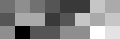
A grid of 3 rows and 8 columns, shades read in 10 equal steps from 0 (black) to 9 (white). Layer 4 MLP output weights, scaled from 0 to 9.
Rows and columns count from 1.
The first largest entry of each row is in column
7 6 7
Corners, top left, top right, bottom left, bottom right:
4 6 5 8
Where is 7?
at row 1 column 7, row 2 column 6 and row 2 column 8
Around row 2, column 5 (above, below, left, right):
2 5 2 7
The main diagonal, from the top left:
4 6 3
